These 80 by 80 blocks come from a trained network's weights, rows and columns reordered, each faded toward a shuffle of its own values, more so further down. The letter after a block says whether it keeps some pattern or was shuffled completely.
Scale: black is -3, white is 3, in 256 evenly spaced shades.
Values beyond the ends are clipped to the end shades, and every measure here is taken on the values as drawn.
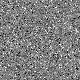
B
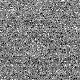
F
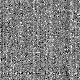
F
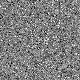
B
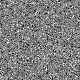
B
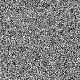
F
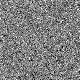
B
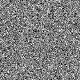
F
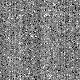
F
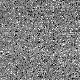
F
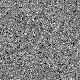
B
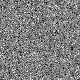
B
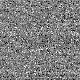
F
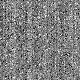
F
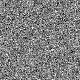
F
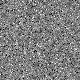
B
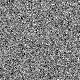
B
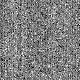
F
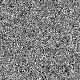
F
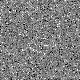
B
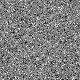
B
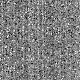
F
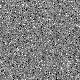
B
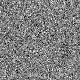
F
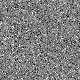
B
